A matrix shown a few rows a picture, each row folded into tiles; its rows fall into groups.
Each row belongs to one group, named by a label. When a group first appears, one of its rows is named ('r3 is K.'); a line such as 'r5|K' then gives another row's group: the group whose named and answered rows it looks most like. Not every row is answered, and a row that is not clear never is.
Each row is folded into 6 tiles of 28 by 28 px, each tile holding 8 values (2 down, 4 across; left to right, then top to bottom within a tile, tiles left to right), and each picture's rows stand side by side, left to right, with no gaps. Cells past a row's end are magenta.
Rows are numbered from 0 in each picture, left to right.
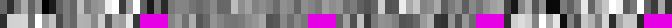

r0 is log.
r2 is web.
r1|web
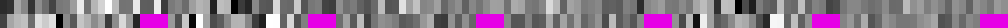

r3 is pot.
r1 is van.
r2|web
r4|van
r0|log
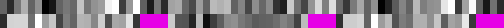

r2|log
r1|pot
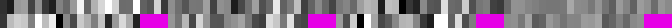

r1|van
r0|log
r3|web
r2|van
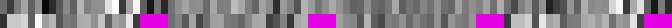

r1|web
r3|log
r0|log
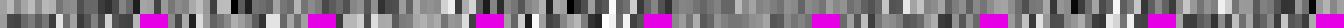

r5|web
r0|pot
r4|web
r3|van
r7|pot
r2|log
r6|van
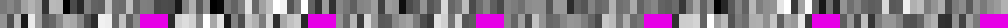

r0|van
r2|van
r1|log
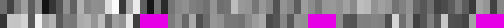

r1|web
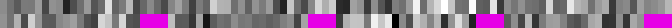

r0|van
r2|log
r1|pot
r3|web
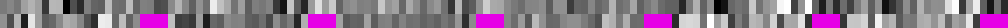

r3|van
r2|pot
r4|log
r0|van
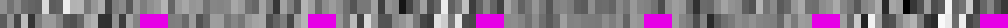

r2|van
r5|van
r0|web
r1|web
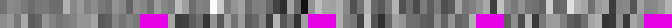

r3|web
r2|pot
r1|pot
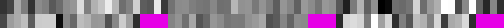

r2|log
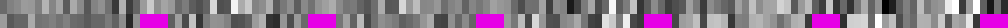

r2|web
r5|log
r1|web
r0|pot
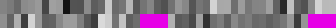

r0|van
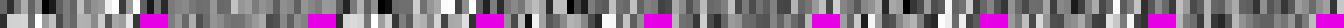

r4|pot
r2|log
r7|pot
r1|web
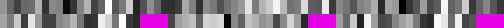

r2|van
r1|log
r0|van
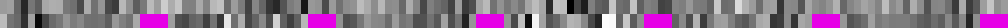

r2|pot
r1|pot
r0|pot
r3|van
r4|web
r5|pot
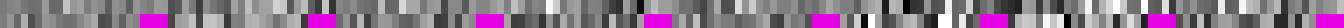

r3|pot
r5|van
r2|web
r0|web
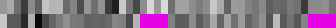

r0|pot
